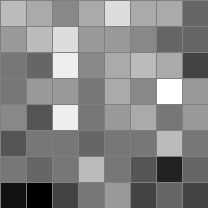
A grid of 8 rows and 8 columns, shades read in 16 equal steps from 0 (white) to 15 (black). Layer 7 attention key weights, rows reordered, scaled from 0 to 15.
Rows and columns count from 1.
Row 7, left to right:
8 9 8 4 8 10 13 9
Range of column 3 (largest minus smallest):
10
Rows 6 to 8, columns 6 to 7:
8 4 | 10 13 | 11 9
